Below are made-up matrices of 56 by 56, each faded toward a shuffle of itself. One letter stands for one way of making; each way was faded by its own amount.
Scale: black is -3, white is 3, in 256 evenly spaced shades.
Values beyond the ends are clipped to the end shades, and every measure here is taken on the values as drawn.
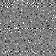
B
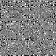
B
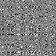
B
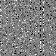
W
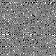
B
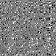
B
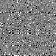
B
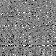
B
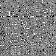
B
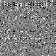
B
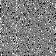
W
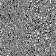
W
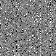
W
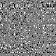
B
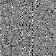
W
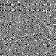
B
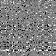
B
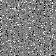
W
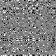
B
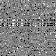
B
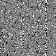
W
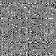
B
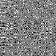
B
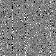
W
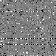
B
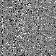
W
